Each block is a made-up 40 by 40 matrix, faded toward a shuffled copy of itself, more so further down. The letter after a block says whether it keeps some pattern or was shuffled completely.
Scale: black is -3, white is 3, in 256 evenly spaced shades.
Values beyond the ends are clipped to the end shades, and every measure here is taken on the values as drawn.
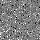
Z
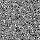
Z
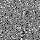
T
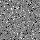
Z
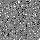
Z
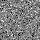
Z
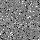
Z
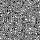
T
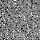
T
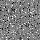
T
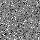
Z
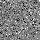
Z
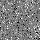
Z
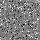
Z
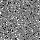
Z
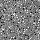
Z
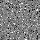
T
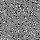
T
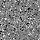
Z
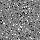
Z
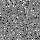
T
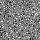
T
